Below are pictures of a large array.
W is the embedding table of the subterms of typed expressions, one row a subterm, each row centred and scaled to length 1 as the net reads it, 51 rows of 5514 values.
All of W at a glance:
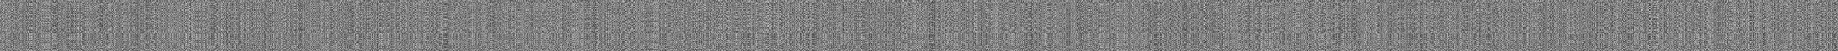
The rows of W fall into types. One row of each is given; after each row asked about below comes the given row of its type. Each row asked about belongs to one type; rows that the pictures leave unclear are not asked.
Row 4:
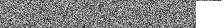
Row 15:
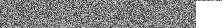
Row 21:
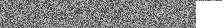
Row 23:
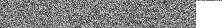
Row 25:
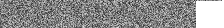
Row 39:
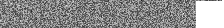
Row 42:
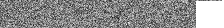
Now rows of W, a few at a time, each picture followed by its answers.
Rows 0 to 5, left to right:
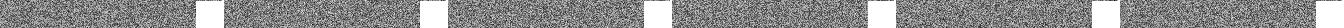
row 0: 15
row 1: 15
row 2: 25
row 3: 39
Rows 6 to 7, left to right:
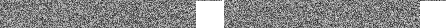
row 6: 23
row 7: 15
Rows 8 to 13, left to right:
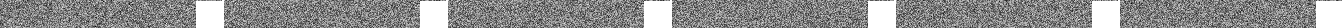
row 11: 42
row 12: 25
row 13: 21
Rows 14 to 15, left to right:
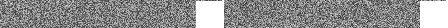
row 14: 39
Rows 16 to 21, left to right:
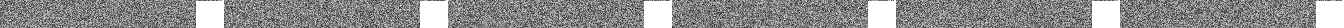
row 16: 42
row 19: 25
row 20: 42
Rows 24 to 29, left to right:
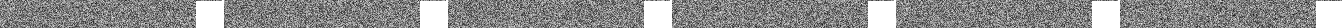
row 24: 15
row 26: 15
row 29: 23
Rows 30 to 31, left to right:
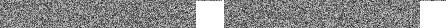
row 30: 23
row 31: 21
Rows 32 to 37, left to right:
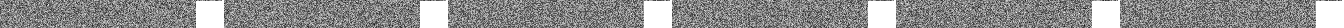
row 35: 39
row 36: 39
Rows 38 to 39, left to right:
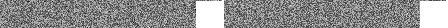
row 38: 15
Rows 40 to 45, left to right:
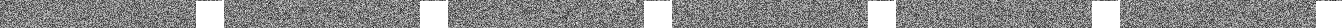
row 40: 42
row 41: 21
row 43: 39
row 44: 39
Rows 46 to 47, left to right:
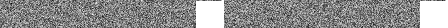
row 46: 4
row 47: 4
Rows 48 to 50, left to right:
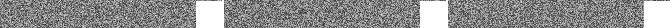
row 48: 25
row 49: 21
